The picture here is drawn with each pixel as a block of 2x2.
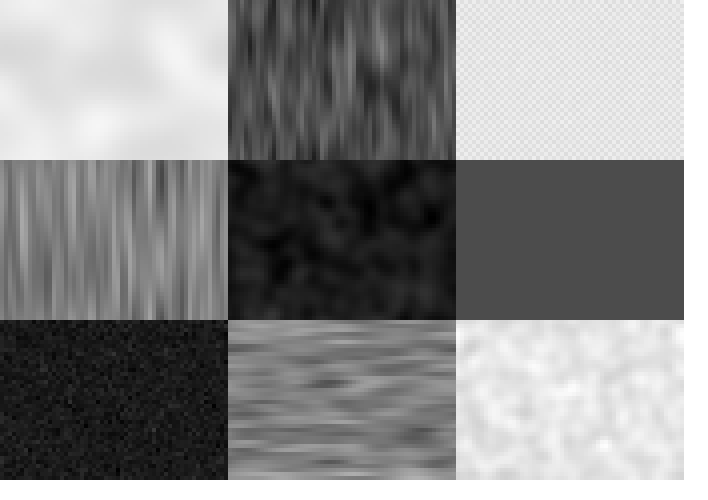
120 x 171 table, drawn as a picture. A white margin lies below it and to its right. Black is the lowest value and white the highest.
The table splits into 3 rows of 3 panels. Panel 1,1: very high, smooth, faint in contrast. Panel 1,2: low, streaked downward. Panel 1,3: very high, checkered, faint in contrast. Panel 2,1: middling, streaked downward. Panel 2,2: very low, blotchy, faint in contrast. Panel 2,3: low, flat. Panel 3,1: very low, fine-grained, faint in contrast. Panel 3,2: middling, streaked across. Panel 3,3: very high, blotchy, faint in contrast.
